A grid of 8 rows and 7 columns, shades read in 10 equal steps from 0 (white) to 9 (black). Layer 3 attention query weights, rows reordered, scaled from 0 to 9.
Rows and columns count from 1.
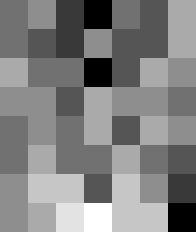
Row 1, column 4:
9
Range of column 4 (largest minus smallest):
9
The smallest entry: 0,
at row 8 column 4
